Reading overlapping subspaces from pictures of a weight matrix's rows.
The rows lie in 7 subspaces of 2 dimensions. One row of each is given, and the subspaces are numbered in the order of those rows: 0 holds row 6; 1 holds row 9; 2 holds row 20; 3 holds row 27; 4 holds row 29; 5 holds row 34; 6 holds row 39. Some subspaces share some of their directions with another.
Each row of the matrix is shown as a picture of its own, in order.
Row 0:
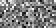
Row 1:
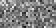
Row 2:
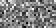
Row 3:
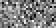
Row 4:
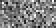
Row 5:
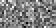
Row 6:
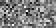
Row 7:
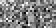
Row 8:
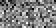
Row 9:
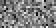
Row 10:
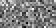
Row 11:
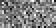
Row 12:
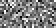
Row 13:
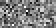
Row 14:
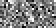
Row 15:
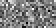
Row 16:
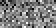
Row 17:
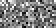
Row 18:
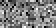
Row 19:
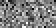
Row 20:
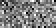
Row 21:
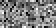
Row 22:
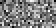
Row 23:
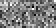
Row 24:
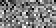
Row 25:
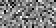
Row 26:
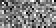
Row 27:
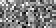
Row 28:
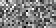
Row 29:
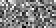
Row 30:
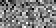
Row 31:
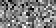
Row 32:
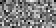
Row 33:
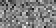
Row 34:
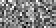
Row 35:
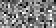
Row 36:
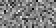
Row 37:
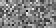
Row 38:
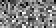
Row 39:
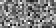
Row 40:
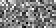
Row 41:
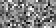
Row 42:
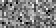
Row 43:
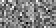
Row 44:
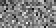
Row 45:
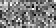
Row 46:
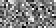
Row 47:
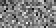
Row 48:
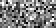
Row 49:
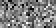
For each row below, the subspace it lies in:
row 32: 6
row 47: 1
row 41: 6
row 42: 5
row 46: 4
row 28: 0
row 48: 2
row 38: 0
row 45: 5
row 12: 3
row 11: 2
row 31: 6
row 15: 4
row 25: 3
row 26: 2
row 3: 2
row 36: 3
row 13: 0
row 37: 0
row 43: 5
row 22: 6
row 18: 1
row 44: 1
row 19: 4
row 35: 0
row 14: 4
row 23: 5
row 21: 1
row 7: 3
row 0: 1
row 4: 2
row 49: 6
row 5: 5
